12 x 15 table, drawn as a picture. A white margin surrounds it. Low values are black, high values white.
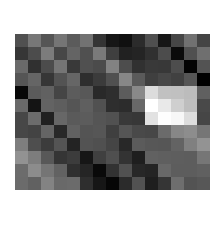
An odd patch, higher than its surroundings, sits in the middle right. Streaks slant down to the right. The values are skewed, with a long tail toward high values. The ninth with the highest average is the middle right.
